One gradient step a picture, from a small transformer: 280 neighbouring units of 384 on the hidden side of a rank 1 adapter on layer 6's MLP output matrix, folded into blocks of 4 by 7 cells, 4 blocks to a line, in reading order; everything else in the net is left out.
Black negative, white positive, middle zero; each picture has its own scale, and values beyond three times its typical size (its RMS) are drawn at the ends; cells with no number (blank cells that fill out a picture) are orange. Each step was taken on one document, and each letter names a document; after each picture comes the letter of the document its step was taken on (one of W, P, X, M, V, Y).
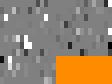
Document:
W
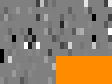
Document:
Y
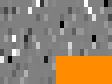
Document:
Y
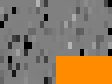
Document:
W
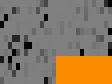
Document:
W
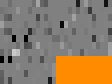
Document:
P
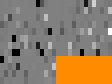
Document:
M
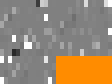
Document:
Y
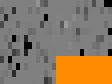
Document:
W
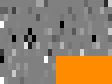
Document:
Y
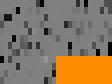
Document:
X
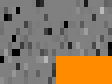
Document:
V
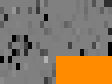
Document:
W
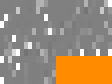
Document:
M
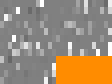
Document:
X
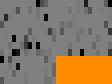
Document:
M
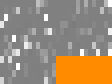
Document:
M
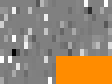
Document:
Y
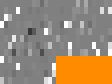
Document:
X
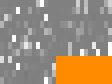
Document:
X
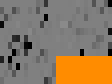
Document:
W
